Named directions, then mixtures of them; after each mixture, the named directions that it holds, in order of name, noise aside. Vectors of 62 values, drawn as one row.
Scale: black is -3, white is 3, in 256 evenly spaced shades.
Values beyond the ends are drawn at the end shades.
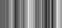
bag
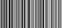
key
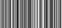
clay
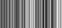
bag, key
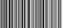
key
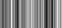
bag, clay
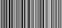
key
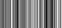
bag, clay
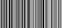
key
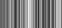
bag, clay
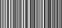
key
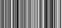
bag, clay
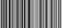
clay, key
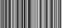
clay, key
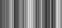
bag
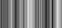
bag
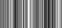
bag, key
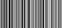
key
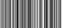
clay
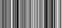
bag, clay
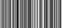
clay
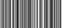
clay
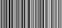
key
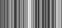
bag, clay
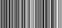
bag, key
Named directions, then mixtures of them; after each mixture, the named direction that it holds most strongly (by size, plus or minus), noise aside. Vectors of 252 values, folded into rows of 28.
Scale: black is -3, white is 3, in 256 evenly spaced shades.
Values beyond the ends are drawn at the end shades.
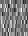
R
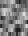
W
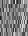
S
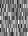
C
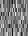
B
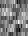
W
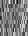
S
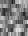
W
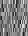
S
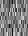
B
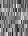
B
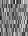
S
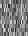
R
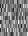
C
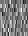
R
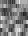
W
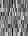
B
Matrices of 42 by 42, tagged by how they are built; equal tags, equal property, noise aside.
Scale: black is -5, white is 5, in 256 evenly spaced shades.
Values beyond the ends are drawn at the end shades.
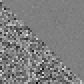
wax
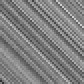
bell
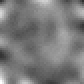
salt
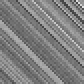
bell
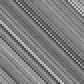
bell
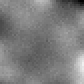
salt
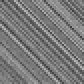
bell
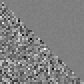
wax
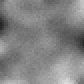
salt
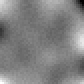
salt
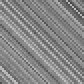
bell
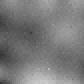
salt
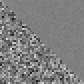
wax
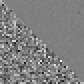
wax
